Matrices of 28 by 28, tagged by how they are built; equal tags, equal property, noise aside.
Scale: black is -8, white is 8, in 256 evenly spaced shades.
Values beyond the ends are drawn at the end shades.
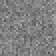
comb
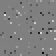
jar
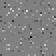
jar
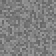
comb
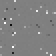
jar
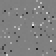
jar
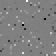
jar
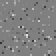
jar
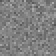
comb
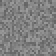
comb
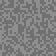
comb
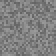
comb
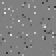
jar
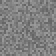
comb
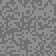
comb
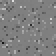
jar
